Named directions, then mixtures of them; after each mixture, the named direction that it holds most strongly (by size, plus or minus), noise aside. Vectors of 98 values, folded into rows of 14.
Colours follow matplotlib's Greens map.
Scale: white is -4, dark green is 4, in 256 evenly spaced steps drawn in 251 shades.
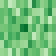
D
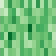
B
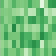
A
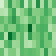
B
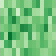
D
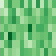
B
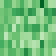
A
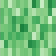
D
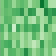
A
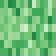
D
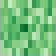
D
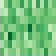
B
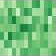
D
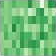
A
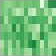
A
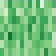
B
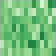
A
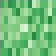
D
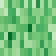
B
